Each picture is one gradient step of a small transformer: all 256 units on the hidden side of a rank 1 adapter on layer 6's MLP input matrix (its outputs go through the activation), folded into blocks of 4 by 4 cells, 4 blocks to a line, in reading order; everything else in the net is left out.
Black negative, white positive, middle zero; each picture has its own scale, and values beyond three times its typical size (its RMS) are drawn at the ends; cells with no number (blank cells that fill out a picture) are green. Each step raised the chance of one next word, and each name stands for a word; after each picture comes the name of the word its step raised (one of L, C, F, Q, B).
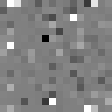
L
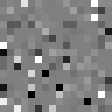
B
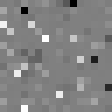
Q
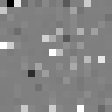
Q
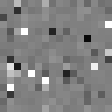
B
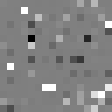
B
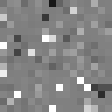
Q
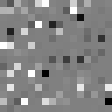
B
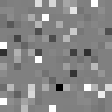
B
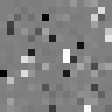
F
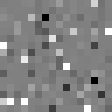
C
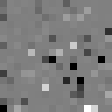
L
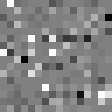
L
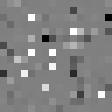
L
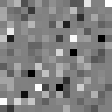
Q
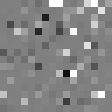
F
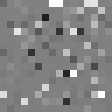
F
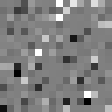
F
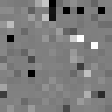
F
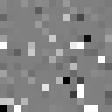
B
